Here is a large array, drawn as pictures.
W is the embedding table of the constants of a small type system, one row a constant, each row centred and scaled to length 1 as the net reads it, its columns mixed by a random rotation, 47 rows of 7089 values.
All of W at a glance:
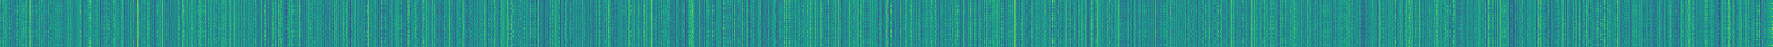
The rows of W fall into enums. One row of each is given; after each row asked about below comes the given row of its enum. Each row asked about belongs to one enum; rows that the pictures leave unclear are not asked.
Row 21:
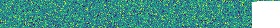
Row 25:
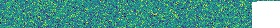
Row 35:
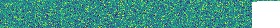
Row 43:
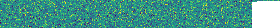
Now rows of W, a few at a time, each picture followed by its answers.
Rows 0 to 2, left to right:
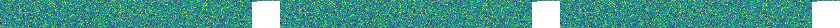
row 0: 43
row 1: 43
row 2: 43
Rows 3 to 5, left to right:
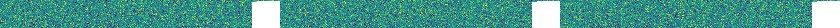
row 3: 21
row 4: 43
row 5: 35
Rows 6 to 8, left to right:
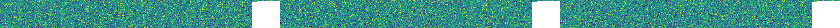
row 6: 35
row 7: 43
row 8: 21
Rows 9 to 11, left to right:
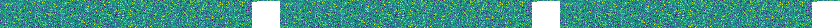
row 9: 35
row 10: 35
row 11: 35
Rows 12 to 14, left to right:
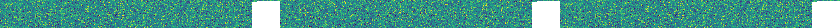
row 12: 35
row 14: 35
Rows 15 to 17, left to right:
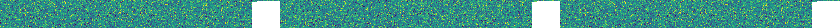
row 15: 43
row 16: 21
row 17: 43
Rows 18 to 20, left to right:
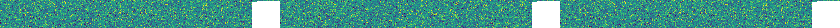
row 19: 25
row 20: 43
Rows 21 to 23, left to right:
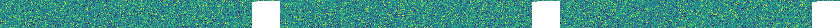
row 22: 35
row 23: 25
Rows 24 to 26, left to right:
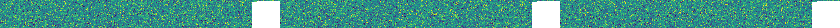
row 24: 21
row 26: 43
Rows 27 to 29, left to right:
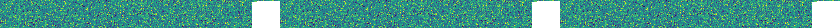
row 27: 21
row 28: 21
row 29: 21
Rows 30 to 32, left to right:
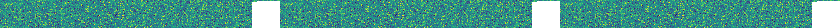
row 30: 35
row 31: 35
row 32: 35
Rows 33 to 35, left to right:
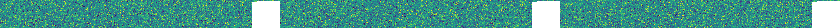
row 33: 21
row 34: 25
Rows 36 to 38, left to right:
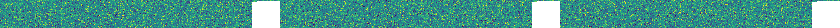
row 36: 35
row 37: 21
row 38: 43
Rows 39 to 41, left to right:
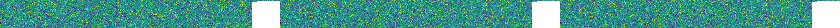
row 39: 25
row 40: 43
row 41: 43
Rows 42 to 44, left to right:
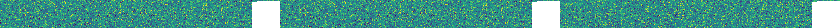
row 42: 43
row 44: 35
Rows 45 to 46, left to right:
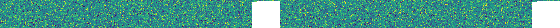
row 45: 21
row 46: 43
